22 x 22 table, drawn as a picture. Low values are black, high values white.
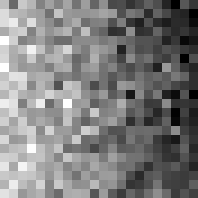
No regular stripes run through it. The bottom right is the calmest part. Values rise toward the left. The top right is the ninth with the lowest average. On average the colour sits 50% of the way up the scale.
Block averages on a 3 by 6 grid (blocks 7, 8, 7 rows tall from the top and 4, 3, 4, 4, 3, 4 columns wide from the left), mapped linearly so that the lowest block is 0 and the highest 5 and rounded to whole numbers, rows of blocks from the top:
543210
544211
543211
